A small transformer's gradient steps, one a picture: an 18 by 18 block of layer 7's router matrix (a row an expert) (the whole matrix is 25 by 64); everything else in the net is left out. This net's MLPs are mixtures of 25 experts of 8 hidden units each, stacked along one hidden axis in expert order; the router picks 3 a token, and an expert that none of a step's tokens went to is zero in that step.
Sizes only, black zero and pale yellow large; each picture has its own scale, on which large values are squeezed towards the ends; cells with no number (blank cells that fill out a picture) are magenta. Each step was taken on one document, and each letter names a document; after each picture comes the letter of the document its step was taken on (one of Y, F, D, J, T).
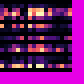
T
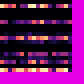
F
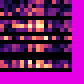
T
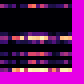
F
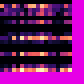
F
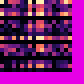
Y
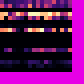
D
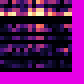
T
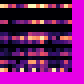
F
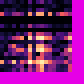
Y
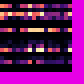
D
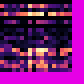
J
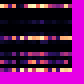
F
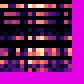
J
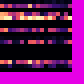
D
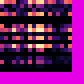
T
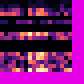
J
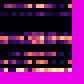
F
